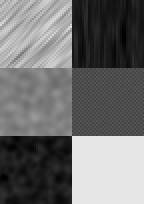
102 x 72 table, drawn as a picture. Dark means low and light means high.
The table splits into 3 rows of 2 panels. Panel 1,1: high, slanting up to the right. Panel 1,2: very low, streaked downward, faint in contrast. Panel 2,1: middling, blotchy, faint in contrast. Panel 2,2: low, checkered, faint in contrast. Panel 3,1: very low, blotchy, faint in contrast. Panel 3,2: very high, flat.
